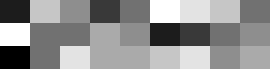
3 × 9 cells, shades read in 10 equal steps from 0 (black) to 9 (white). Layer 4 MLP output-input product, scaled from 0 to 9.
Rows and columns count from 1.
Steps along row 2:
down same up down down up up up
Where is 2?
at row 1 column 4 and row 2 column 7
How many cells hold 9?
2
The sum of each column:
10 15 17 14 15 17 18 16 15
